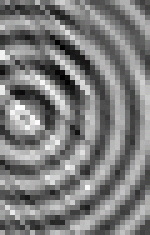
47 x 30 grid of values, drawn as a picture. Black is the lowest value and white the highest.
No overall slope runs across the table. A vertical seam about 60% of the way across splits the table, and the right part is calmer. On average the colour sits 50% of the way up the scale. Concentric rings centre on the middle left. No row or column stands out.
